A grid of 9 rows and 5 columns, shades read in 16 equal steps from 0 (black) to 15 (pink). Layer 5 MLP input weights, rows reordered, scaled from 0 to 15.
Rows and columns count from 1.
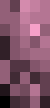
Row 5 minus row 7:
-6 4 0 6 4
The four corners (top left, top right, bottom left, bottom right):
9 11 0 3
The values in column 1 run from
0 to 9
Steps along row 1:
down up down down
